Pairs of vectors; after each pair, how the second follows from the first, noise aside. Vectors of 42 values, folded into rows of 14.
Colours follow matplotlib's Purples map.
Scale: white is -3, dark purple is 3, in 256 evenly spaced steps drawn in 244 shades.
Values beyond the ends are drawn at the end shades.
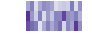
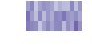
shrunk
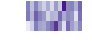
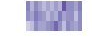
shrunk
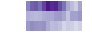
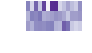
sign-scrambled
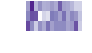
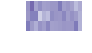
shrunk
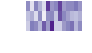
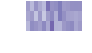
shrunk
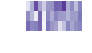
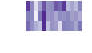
sign-scrambled
